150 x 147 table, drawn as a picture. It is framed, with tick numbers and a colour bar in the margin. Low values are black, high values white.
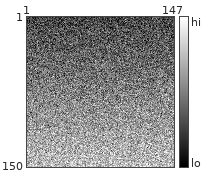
Odd rows or columns: none. Grain: fine. Slope: up to the bottom. Histogram: bell-shaped.
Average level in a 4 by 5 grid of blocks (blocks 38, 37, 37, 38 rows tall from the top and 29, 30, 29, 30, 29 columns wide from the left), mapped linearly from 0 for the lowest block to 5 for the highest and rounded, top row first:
00000
22222
33333
55555
